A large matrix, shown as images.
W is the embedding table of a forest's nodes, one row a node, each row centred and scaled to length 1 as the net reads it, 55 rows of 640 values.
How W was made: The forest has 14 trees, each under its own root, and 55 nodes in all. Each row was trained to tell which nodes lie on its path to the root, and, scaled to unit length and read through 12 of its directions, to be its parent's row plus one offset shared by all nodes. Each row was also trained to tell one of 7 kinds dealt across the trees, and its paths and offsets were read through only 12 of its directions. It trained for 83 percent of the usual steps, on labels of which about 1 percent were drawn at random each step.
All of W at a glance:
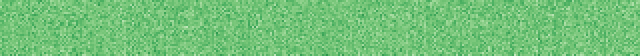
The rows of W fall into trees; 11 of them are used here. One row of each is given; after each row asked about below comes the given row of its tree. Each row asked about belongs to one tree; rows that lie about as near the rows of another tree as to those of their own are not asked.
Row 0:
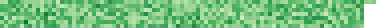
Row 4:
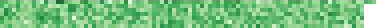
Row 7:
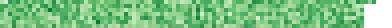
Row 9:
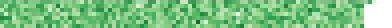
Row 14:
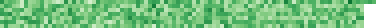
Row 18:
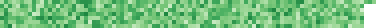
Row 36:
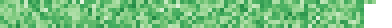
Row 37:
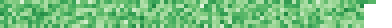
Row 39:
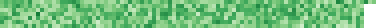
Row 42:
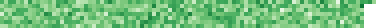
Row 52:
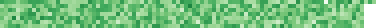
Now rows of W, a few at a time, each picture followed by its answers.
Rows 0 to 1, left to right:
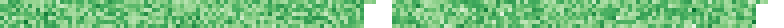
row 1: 18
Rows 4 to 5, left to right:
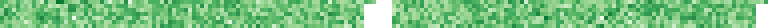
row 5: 36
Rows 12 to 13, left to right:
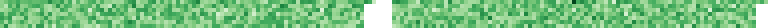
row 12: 39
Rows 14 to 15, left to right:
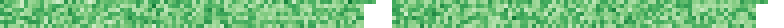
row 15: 37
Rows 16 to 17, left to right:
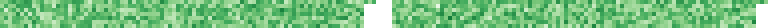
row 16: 7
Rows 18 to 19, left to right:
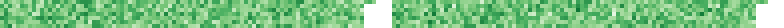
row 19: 14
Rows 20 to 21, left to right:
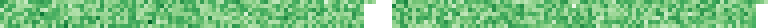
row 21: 9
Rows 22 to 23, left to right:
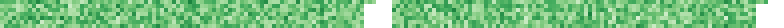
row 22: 52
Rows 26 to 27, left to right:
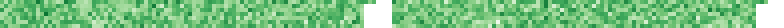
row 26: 7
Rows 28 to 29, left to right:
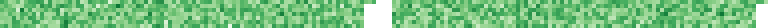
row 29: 39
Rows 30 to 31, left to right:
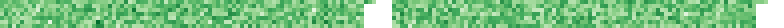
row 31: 9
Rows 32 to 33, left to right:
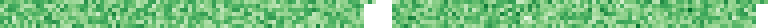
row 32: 9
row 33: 18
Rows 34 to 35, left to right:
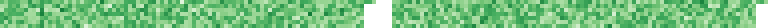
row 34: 39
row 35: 14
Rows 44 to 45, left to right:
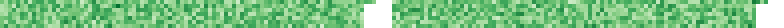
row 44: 7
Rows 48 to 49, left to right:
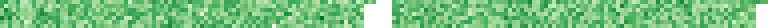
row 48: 4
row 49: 37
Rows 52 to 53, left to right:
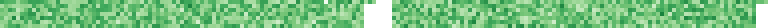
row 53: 0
